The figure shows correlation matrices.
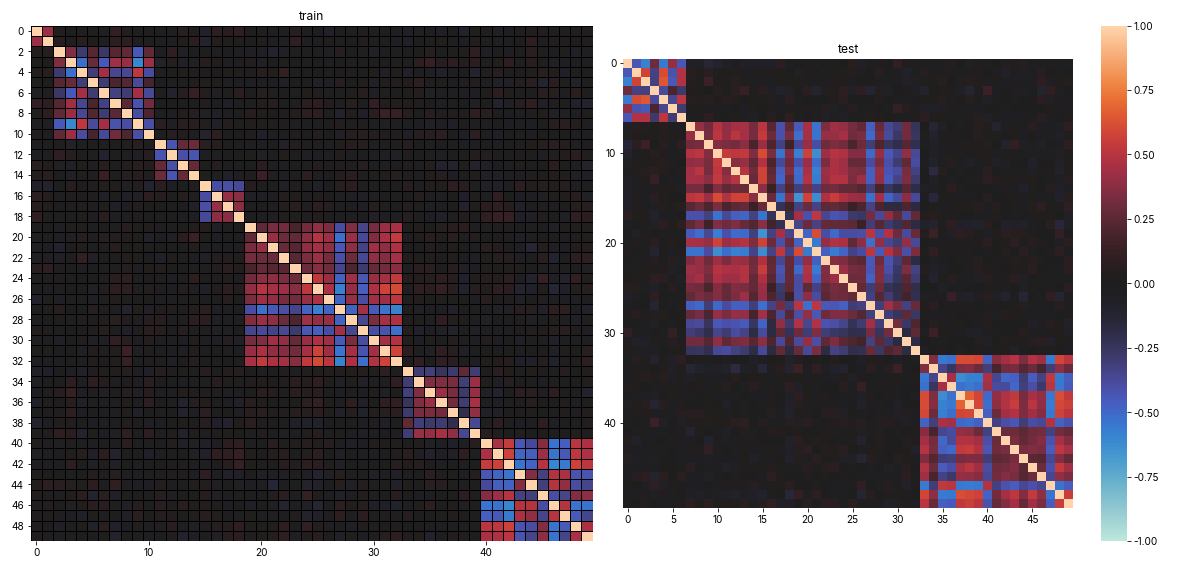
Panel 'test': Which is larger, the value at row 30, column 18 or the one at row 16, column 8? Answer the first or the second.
the second
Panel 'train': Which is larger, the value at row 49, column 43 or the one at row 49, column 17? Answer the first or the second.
the second
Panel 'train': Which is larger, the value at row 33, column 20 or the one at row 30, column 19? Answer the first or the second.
the second
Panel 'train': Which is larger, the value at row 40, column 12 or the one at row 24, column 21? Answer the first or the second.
the second
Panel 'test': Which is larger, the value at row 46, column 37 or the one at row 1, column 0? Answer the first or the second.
the first
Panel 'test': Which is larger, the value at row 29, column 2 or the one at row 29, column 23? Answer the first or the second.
the first
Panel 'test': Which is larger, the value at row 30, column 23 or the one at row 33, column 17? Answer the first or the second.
the second
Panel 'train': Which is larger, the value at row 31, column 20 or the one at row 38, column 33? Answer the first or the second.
the first
